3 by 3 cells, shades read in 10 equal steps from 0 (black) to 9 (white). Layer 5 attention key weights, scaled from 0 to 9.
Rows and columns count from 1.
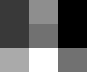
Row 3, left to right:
6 9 4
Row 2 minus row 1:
0 -1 0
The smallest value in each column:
2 4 0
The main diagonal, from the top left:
2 4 4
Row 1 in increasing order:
0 2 5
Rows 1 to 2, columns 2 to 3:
5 0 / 4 0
